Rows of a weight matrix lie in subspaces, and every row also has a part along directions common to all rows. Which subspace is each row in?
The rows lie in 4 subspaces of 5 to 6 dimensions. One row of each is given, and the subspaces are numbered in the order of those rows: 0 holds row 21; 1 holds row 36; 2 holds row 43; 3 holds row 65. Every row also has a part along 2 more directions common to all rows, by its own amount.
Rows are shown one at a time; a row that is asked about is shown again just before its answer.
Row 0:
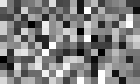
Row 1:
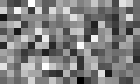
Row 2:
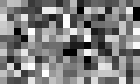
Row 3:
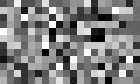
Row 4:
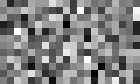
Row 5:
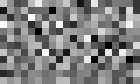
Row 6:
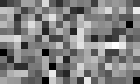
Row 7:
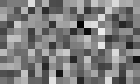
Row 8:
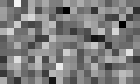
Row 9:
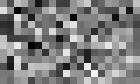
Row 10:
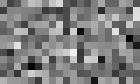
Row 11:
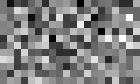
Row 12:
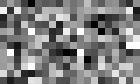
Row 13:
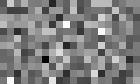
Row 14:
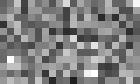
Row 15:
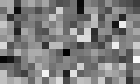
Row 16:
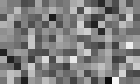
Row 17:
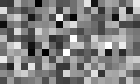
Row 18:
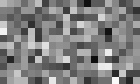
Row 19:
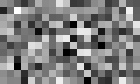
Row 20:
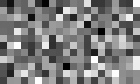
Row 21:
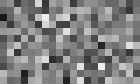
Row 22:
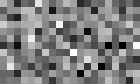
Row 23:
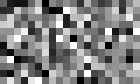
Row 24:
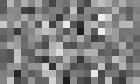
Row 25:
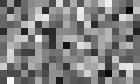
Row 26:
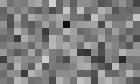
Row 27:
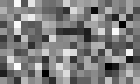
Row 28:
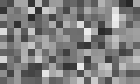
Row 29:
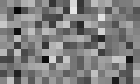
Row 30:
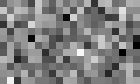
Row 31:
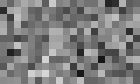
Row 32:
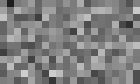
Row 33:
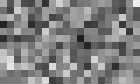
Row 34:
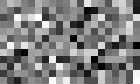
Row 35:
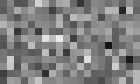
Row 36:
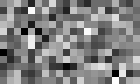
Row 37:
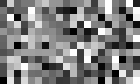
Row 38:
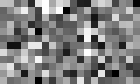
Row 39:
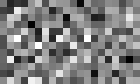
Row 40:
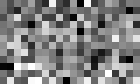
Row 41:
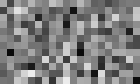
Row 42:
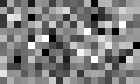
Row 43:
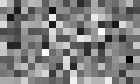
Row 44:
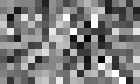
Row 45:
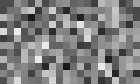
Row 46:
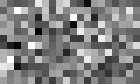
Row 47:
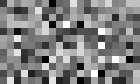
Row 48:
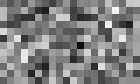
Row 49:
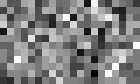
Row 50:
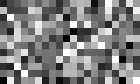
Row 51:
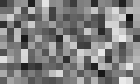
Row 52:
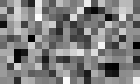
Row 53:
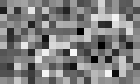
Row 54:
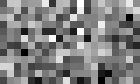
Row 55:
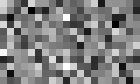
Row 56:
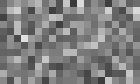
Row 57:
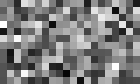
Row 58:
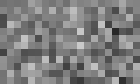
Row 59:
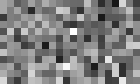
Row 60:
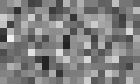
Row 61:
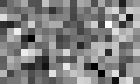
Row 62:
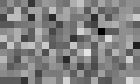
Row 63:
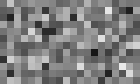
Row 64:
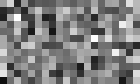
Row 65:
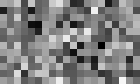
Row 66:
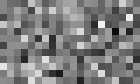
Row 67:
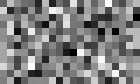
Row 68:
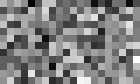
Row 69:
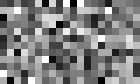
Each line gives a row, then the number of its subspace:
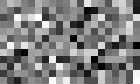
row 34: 2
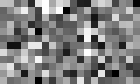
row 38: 3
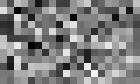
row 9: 3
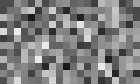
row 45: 1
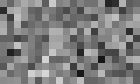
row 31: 0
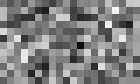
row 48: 1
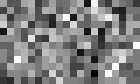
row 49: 2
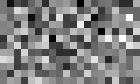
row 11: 3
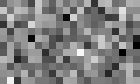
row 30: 2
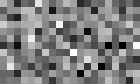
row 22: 3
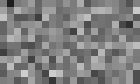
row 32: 2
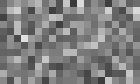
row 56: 0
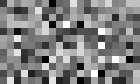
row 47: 0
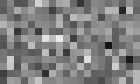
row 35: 3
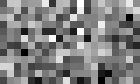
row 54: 3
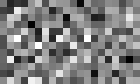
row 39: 3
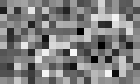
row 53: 1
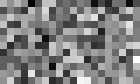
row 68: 1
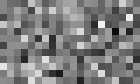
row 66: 1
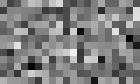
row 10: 0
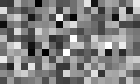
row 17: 3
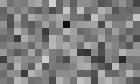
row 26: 0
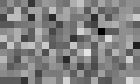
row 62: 2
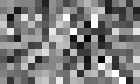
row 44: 3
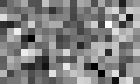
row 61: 1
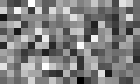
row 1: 1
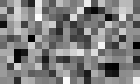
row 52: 2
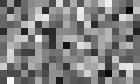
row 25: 0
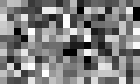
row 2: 0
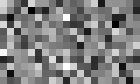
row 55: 1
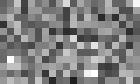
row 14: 2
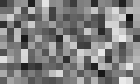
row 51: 1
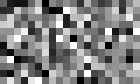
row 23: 3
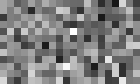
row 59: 1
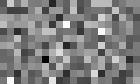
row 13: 0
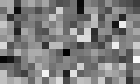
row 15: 2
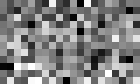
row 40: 3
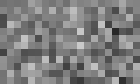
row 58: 1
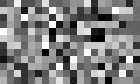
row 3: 2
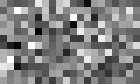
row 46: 3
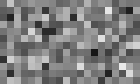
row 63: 0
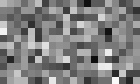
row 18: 1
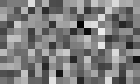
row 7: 1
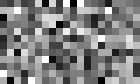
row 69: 0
